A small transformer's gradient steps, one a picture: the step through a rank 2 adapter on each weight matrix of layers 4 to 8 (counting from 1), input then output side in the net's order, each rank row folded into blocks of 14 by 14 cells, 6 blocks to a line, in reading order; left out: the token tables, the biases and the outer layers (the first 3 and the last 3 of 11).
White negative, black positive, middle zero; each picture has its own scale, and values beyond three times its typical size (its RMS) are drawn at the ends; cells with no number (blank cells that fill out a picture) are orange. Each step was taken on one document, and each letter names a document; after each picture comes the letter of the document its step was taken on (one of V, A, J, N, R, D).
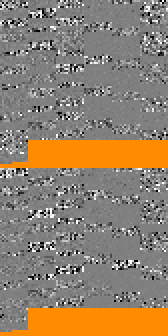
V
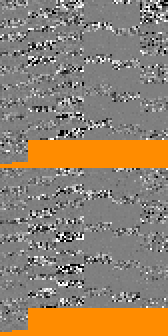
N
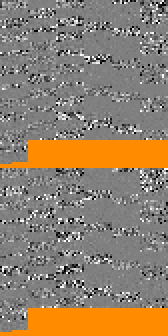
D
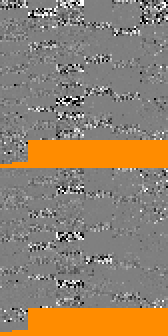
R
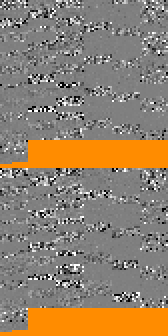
V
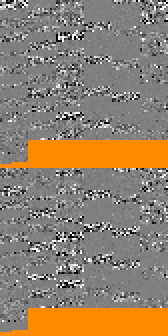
R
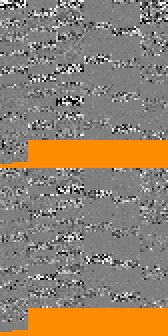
R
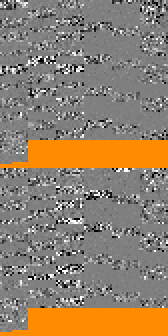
V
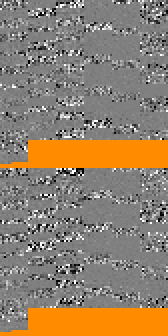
D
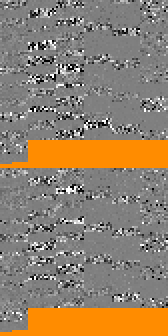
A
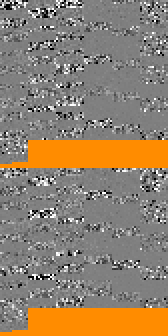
V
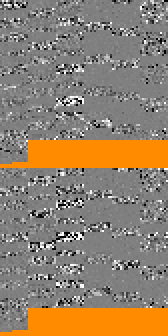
N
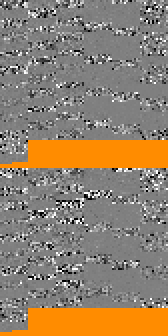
V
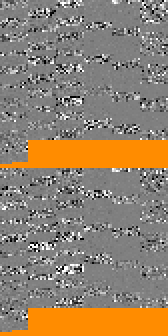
D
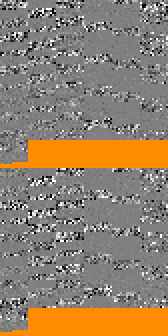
D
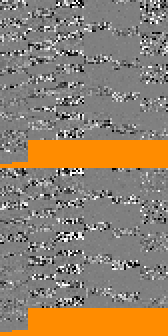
N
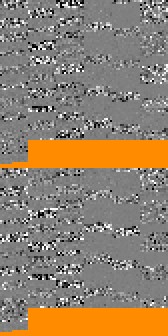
N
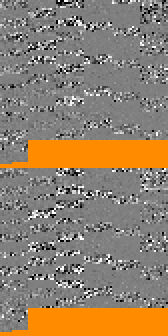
D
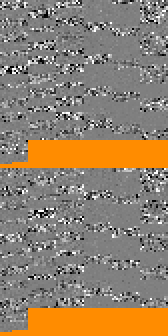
V
